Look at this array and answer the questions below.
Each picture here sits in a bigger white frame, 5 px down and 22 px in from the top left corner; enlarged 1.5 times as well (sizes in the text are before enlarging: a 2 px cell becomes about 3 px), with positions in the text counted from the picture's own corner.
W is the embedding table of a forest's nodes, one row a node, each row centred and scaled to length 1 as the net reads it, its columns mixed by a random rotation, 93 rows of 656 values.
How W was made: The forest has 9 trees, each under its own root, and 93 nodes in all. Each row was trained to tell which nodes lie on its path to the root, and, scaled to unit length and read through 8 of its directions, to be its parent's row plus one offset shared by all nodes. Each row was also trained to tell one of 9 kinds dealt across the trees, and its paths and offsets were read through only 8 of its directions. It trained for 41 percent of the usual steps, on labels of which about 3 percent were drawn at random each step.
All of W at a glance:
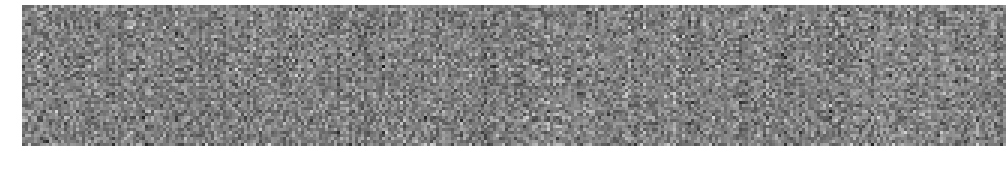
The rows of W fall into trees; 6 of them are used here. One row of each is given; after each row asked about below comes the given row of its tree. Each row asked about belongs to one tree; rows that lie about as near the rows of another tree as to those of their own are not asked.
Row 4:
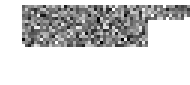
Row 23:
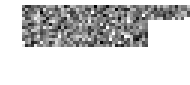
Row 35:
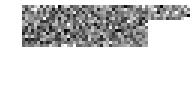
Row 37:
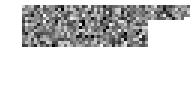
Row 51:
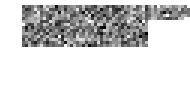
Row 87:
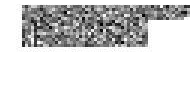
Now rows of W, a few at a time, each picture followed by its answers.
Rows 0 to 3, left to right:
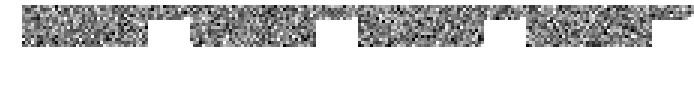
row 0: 87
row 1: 23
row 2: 87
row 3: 87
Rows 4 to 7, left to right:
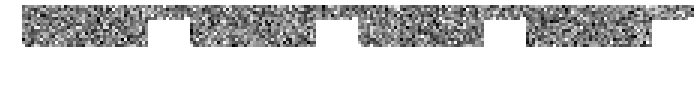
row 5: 23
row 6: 4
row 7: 35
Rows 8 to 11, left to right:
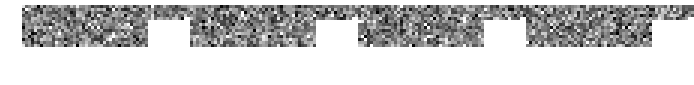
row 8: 23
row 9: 37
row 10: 23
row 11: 51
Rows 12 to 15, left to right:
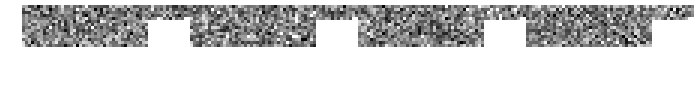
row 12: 23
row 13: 23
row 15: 51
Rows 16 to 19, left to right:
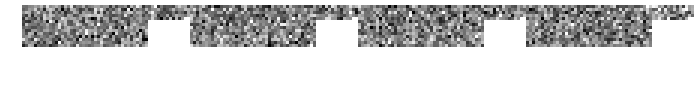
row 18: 37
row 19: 35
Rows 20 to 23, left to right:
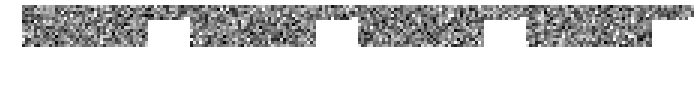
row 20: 87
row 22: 4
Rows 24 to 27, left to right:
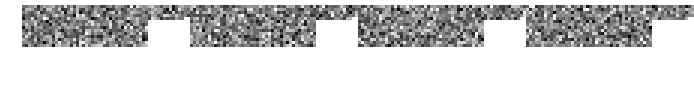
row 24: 51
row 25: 37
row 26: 87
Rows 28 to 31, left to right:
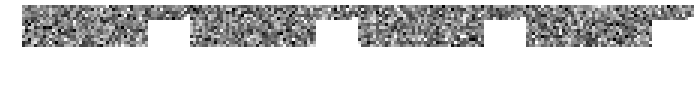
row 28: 87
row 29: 51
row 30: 23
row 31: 87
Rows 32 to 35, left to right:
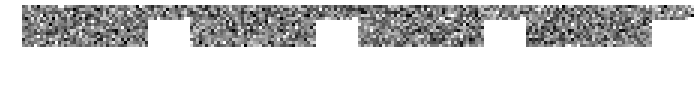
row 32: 4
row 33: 23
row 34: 4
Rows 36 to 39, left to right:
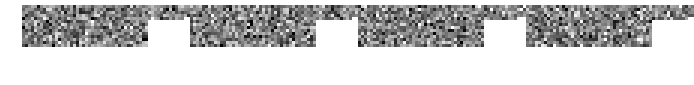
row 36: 51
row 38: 35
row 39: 37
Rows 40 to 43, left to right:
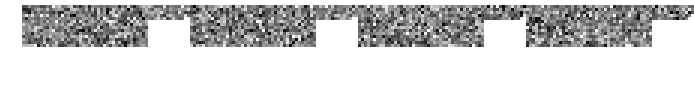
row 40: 4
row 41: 4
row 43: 87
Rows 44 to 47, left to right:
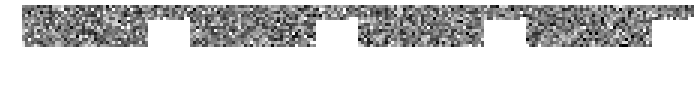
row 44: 4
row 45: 35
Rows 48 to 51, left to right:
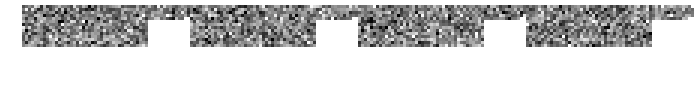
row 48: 51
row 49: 35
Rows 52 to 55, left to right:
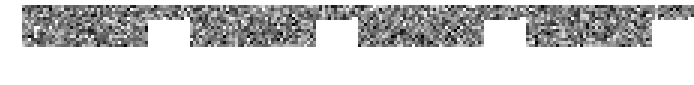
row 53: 87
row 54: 87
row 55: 23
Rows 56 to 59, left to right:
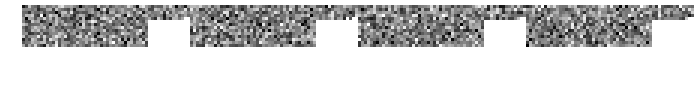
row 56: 4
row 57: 37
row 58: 87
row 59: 87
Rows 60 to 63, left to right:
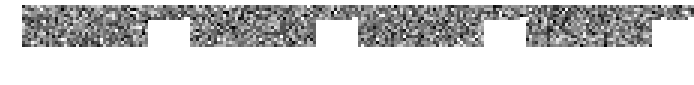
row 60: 87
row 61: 51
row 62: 37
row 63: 23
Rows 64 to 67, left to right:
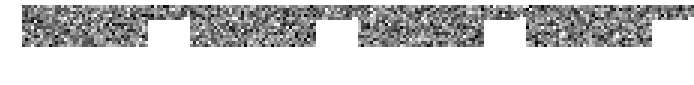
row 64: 87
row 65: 51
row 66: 51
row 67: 23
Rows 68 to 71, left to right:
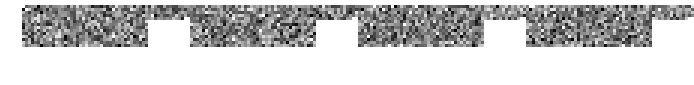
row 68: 23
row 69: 87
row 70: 35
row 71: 35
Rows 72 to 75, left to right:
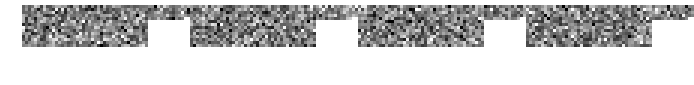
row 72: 51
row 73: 35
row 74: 37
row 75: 37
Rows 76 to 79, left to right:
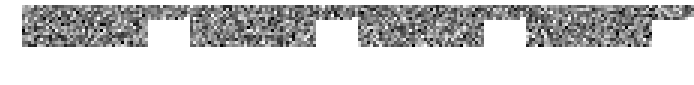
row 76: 37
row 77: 37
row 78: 23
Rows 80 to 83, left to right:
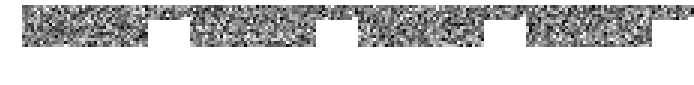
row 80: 51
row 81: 23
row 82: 87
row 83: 51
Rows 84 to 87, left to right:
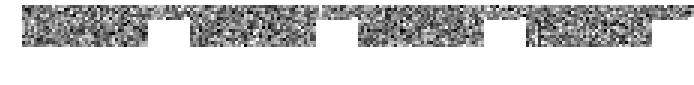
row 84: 51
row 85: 51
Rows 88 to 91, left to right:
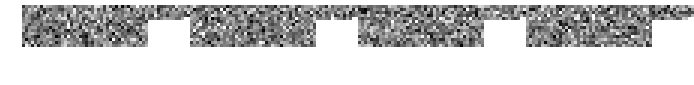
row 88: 87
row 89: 37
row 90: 4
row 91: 37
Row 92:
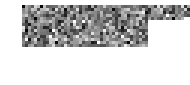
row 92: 51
